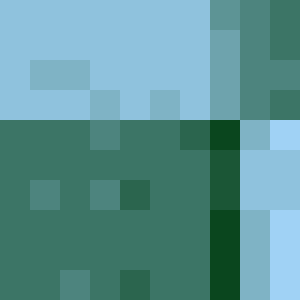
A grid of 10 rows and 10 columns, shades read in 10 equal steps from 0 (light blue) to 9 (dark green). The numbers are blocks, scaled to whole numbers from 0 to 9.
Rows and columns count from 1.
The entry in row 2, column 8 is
3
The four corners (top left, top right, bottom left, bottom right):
1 6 6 0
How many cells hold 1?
28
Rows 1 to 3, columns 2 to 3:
1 1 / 1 1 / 2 2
